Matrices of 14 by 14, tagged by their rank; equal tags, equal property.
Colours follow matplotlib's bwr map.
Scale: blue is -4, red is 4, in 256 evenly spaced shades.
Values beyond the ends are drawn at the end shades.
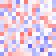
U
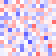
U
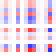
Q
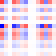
Q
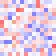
U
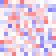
U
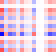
Q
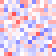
U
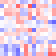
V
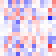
V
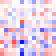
V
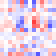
V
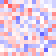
U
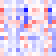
V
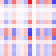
Q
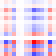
Q
